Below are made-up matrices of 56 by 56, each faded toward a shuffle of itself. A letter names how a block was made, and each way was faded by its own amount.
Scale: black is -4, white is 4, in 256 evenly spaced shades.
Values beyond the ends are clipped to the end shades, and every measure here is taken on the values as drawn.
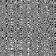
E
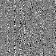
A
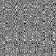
E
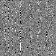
A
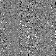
A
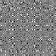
E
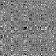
E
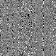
A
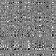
E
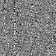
A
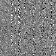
A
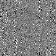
A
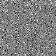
A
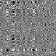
E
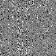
A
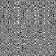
E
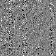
A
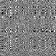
E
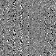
A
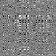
E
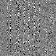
A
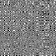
E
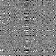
E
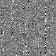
A
